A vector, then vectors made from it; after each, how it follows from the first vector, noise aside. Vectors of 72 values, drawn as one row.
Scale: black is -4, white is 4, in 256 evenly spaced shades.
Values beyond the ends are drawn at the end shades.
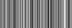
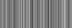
shrunk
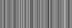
shrunk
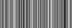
negated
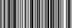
scaled up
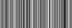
negated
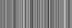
shrunk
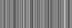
shrunk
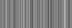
shrunk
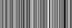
negated
